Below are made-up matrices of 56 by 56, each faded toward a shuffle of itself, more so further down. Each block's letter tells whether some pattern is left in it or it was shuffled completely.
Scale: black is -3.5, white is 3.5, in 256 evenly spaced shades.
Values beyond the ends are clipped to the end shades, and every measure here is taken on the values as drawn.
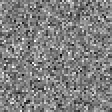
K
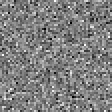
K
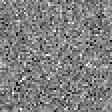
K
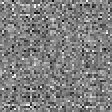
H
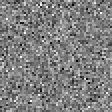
K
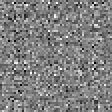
H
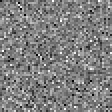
K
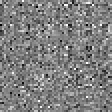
H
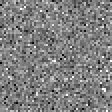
K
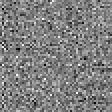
H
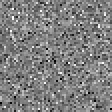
K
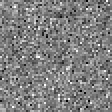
K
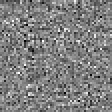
H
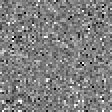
H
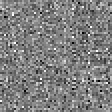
H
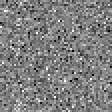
K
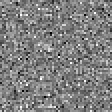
H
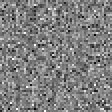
H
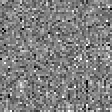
H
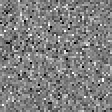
K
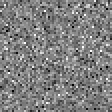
K
